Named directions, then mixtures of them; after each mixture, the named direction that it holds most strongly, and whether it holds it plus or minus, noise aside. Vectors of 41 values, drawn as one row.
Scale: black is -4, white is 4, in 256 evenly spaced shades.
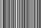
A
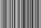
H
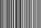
H, minus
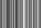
H, minus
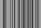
H, plus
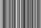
H, plus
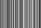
H, minus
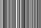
A, plus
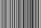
H, plus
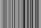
H, plus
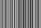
H, plus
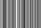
A, plus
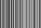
H, minus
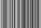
H, plus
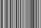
A, minus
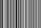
A, minus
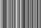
H, plus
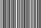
A, plus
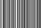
A, plus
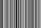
A, minus
